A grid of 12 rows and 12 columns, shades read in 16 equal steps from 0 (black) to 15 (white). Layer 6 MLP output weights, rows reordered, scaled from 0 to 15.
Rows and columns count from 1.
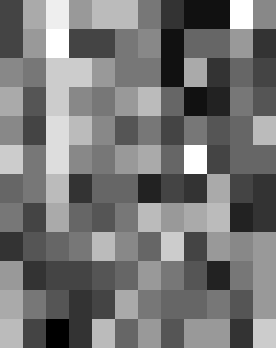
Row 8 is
7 4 10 6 5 7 11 9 10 11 2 3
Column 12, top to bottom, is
8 3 4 5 11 6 3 3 9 9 9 12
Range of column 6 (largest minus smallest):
6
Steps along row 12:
down down up up down up down up same down up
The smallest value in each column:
3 3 0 3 4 5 2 1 1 1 2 3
